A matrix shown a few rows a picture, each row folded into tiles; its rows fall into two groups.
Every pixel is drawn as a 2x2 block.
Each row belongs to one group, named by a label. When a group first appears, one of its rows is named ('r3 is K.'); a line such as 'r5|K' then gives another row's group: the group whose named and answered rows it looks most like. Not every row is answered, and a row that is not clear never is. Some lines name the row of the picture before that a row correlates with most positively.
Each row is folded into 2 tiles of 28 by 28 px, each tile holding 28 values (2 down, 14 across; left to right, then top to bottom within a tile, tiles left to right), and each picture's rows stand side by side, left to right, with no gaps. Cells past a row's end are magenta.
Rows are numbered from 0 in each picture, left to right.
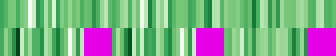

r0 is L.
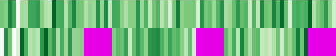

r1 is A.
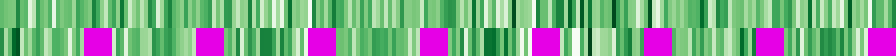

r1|L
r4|A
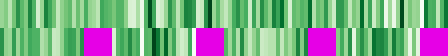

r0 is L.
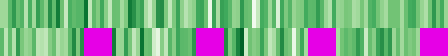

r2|L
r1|L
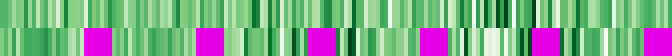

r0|A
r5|L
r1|A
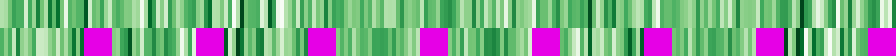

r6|A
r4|A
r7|L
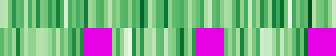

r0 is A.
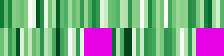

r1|L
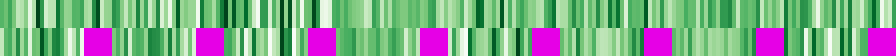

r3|L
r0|L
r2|L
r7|L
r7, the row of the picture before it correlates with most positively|0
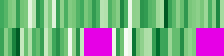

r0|L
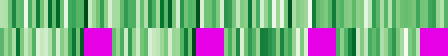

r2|A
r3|L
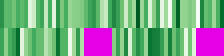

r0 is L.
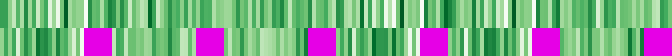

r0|A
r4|A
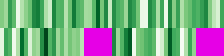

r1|L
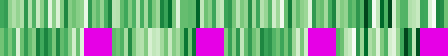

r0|A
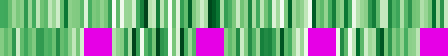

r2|A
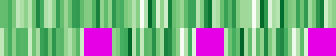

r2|L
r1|L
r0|L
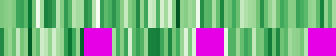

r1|A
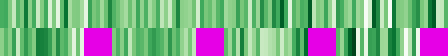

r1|A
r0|A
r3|L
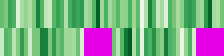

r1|L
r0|L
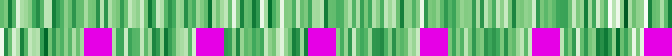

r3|A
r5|A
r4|A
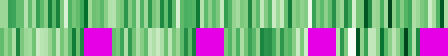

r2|A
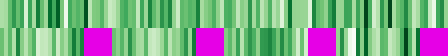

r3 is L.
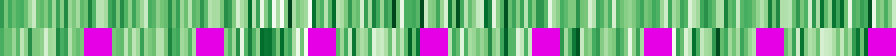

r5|L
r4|L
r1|L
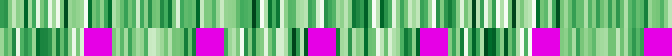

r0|A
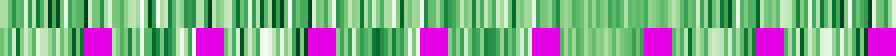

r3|A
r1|L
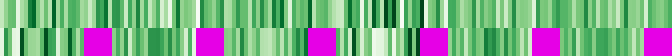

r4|A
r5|A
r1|A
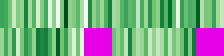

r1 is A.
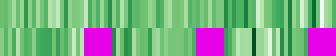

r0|A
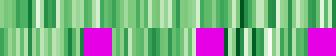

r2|L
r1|A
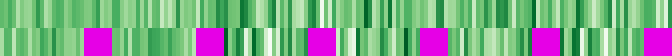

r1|A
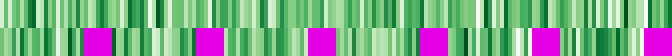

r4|L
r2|L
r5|A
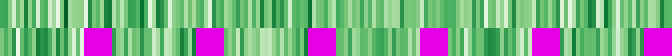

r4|A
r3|A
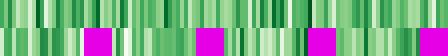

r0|L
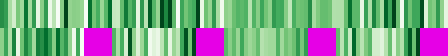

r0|A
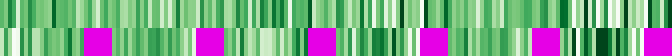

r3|A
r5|A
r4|L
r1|A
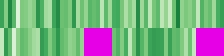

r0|L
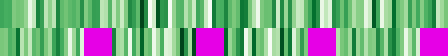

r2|L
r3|L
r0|L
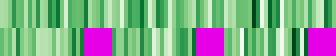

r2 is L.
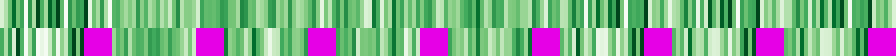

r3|L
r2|L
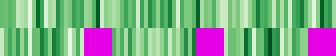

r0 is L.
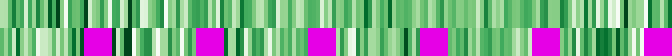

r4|L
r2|L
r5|A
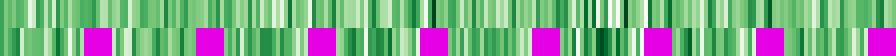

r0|L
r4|A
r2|A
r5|A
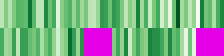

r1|A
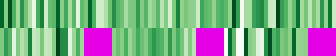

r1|A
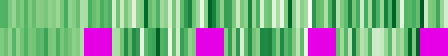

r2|A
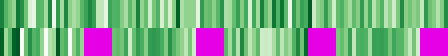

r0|L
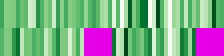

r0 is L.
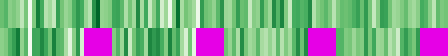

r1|A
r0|L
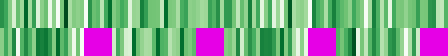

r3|L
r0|A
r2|A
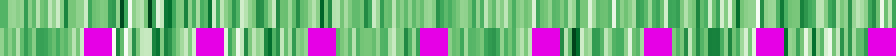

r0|A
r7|L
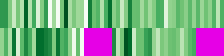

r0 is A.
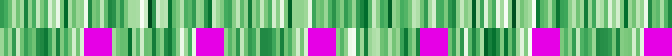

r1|L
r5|A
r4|A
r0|A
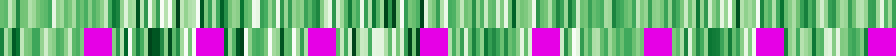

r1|A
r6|A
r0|L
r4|A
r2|L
